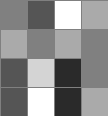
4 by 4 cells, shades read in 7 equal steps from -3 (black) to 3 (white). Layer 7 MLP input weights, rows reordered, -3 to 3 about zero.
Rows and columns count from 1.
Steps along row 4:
up down up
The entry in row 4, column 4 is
1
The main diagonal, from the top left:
0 0 -2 1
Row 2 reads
1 0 1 0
